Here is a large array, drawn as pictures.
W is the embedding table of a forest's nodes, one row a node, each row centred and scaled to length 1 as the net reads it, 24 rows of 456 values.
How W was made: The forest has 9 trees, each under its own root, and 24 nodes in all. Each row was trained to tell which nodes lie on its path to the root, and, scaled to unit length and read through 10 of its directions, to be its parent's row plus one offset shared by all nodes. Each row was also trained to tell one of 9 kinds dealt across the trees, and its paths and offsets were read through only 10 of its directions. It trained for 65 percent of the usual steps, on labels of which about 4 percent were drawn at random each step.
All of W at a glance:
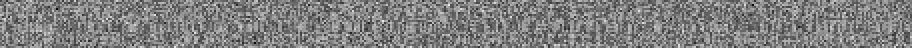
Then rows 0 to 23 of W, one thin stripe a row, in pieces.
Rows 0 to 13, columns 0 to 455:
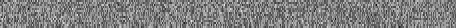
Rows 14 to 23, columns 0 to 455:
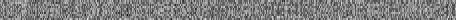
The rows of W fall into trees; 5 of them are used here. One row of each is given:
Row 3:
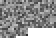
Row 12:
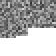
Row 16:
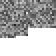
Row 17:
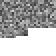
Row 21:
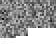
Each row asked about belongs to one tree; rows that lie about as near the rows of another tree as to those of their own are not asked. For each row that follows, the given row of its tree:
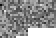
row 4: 16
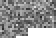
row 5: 16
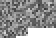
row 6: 3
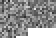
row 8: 21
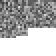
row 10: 12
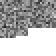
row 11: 17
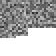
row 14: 12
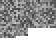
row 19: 16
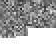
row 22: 12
